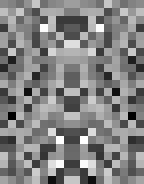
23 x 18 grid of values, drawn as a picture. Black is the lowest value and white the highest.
No seam splits the table. The left and right halves mirror each other. There are no regular stripes. No row or column stands out.
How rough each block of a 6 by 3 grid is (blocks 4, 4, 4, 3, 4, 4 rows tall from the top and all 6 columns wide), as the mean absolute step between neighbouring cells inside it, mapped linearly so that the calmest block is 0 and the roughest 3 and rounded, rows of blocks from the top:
202
222
212
212
131
232
